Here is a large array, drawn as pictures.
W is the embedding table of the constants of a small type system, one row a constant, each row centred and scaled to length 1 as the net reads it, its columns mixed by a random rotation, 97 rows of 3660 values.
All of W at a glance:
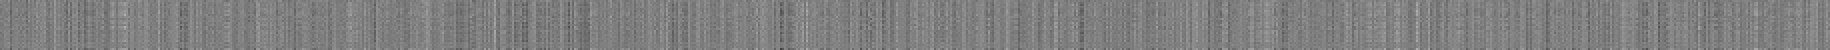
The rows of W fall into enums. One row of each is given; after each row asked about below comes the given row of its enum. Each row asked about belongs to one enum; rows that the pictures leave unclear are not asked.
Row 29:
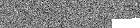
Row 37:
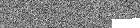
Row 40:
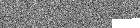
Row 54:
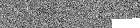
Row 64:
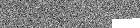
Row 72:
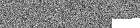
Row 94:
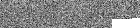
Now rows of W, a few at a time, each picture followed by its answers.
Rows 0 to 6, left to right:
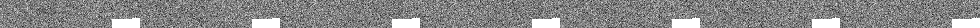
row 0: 54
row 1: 64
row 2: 40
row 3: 40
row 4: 37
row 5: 29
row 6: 40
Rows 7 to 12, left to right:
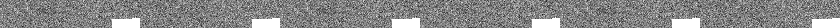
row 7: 54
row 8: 64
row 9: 54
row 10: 37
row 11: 54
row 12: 64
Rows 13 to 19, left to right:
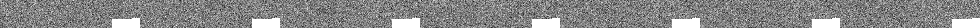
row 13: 40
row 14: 72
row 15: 54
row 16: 94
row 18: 37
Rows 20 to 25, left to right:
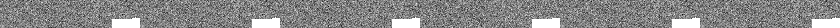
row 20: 37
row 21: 37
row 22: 29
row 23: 64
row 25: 37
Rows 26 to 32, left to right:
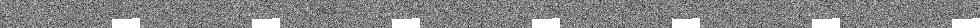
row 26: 40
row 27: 37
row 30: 72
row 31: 37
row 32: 40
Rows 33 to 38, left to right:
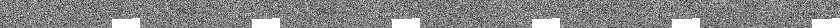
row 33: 40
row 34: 54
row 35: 54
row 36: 64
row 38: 94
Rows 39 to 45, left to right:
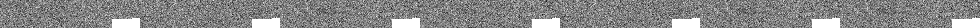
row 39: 64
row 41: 54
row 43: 40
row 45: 54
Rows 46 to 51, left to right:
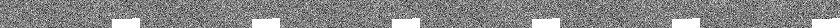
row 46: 37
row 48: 37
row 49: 64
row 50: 64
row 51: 94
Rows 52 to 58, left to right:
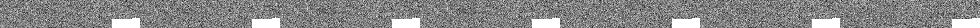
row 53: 29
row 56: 72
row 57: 37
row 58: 94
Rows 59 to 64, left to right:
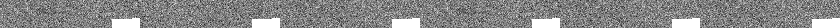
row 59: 54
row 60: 40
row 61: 64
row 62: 54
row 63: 64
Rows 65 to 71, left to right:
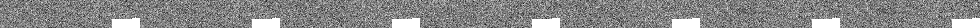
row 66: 37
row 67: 64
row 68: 94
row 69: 64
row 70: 54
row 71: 54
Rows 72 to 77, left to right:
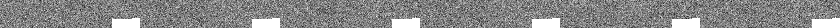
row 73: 64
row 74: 54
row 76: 94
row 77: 37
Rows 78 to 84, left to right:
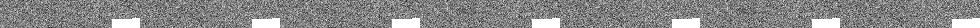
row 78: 37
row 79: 64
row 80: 37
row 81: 54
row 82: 64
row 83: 54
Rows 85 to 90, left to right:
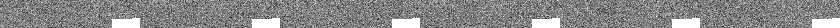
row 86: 94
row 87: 40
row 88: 94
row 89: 54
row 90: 64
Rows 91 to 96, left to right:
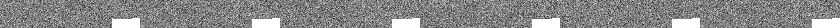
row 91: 72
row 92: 37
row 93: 64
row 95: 40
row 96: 37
